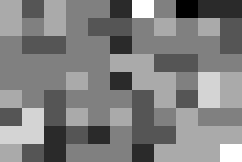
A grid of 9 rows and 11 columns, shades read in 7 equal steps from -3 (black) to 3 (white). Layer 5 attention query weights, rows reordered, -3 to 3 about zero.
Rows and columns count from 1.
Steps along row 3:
down same up same down up same same same down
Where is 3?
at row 1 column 7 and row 9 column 11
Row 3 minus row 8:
-2 -3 1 1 2 -2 1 1 -1 -1 -2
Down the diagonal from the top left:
1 0 -1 0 0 0 -1 -1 1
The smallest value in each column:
-1 -1 -2 -1 -2 -2 -2 -1 -3 -2 -2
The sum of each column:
5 1 -5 1 -3 -5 0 2 -2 5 2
